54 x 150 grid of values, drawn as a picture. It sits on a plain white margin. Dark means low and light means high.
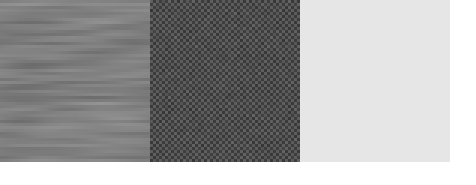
The table splits into one row of 3 panels. Panel 1,1: middling, streaked across, faint in contrast. Panel 1,2: low, checkered. Panel 1,3: very high, flat.
